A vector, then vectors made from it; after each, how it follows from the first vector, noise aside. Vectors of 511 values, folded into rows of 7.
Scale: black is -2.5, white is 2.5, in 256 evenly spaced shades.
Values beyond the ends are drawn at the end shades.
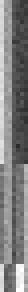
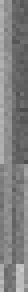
shrunk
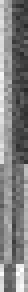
copied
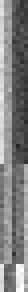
copied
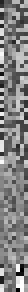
sign-scrambled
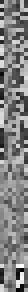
sign-scrambled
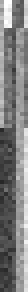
reversed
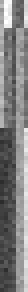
reversed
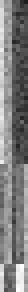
copied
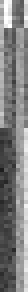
reversed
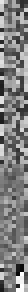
sign-scrambled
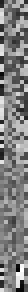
sign-scrambled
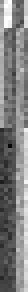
reversed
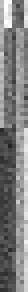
reversed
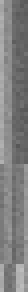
shrunk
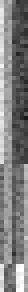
copied
